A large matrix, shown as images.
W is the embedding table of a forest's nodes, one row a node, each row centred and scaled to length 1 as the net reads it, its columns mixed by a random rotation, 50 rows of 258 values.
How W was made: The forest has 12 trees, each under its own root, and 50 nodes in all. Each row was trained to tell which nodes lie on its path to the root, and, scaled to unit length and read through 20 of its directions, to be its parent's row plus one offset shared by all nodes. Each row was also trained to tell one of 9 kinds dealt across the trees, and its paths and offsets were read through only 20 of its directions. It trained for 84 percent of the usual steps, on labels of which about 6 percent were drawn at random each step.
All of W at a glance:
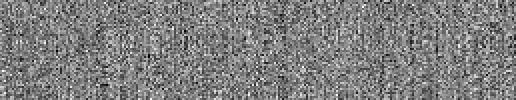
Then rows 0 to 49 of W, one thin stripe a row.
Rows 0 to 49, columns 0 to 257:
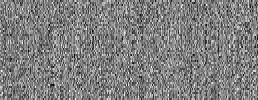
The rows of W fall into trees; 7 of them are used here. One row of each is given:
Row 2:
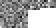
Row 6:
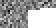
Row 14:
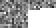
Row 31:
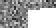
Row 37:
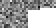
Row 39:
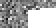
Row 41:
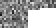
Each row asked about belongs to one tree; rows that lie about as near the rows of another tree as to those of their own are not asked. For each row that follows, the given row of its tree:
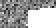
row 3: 2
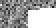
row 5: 2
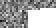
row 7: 14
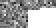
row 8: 31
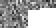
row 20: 41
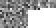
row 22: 39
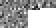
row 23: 6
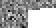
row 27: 6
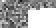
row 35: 39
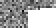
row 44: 37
